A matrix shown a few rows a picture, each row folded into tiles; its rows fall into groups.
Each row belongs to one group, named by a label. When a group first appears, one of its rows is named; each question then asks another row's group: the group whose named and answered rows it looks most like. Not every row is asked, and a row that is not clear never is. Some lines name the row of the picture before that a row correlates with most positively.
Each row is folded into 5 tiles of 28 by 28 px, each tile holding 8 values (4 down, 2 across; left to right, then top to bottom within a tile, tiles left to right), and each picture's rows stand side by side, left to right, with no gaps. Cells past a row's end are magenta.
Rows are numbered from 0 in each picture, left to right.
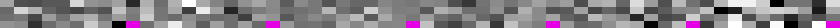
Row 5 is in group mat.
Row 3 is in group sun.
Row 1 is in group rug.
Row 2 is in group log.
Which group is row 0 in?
sun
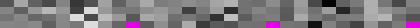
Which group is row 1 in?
rug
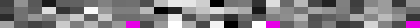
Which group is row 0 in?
log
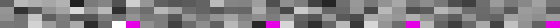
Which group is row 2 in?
sun
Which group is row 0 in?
mat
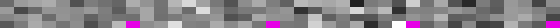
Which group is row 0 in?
mat
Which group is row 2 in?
mat
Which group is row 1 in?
rug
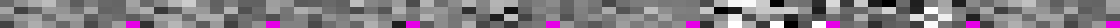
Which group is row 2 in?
sun
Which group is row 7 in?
mat
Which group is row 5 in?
mat
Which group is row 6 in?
log
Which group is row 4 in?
log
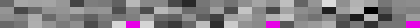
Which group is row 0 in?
mat
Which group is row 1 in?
sun
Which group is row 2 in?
rug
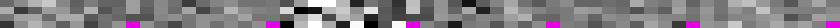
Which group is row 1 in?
log
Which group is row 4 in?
sun
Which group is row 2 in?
mat
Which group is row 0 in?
mat
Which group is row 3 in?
log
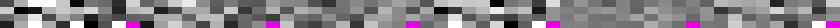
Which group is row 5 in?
mat
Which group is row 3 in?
mat
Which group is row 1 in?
mat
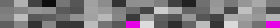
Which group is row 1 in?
sun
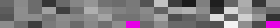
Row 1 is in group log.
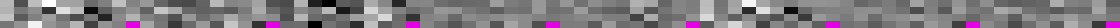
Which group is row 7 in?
sun
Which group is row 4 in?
rug
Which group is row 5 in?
rug
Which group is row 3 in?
sun
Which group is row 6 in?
sun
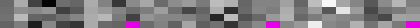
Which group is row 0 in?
log
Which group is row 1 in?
rug
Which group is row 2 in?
rug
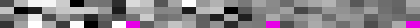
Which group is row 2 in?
mat
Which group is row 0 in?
mat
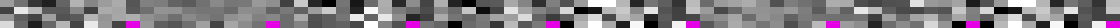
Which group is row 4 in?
mat
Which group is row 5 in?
mat
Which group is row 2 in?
log
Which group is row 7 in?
mat
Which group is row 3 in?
log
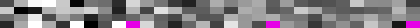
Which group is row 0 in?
mat
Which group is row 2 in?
sun
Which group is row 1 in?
sun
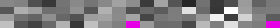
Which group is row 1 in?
log
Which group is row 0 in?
sun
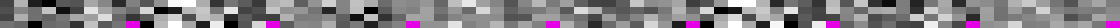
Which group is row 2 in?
rug
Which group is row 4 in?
sun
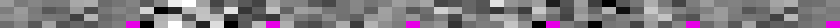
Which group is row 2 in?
sun
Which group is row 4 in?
log
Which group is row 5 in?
rug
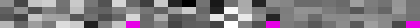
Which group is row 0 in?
rug
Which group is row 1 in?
log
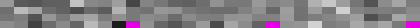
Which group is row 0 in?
sun
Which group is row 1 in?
sun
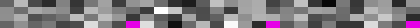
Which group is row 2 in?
log
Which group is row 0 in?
log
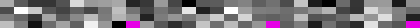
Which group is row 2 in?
log
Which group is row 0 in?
sun
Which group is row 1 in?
log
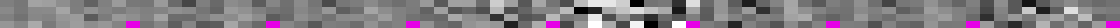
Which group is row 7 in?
log
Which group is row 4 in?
mat
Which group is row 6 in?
log
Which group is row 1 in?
log
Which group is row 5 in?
log
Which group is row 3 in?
rug
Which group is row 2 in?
log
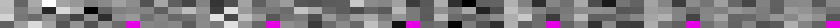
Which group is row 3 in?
log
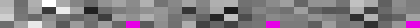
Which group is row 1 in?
rug
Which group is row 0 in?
rug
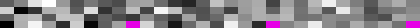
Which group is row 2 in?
rug
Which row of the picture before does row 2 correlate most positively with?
0
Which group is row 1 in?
sun
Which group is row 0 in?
mat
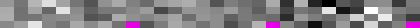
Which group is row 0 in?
rug
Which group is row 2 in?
log
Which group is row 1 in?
mat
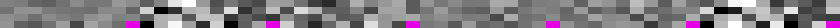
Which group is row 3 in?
rug
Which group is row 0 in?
sun
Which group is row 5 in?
mat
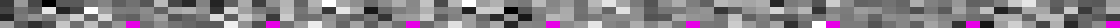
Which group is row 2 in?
rug
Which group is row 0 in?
log
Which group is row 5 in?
mat
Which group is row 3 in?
rug
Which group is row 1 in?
log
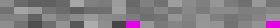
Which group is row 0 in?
sun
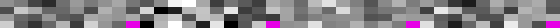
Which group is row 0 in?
sun
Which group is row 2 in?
rug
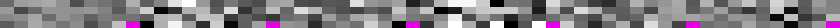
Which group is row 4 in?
sun
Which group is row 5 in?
rug
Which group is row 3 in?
mat
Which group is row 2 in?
sun
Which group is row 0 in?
mat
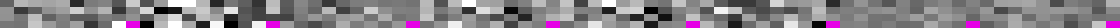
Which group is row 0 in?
mat
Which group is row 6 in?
log
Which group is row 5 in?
sun
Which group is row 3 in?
rug
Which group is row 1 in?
mat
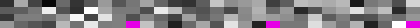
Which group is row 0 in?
log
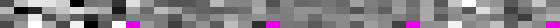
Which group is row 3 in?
rug
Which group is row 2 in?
sun
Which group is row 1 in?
sun
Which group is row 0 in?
mat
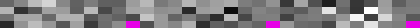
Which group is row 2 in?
log
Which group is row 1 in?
rug
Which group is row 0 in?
mat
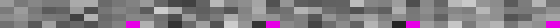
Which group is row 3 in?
rug
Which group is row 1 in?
sun
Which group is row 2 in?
sun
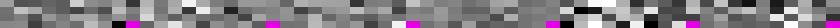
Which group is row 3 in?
rug
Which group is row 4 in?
mat
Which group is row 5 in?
log
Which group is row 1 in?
rug
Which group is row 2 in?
mat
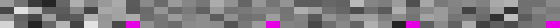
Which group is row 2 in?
sun
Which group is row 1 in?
rug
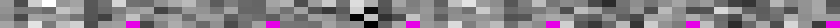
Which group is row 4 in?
sun
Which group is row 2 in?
rug
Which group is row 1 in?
mat
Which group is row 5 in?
sun
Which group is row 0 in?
rug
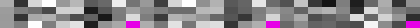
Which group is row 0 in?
rug
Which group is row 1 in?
rug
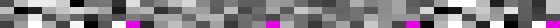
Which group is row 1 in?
mat
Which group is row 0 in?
mat
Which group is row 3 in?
mat
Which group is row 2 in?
sun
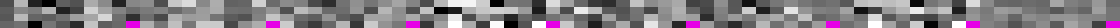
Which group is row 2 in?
sun
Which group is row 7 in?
sun
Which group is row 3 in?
mat
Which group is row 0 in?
log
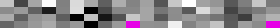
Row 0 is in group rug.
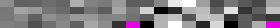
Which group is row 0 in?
sun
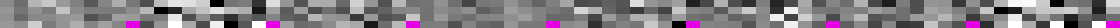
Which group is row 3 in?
log
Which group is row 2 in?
rug
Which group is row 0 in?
rug
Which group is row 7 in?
mat
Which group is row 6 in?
log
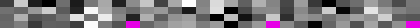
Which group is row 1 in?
rug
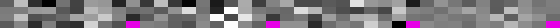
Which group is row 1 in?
log
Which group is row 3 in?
log
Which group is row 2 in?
sun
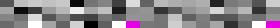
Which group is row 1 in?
mat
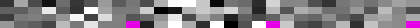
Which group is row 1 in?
mat
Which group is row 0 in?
log
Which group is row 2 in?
sun
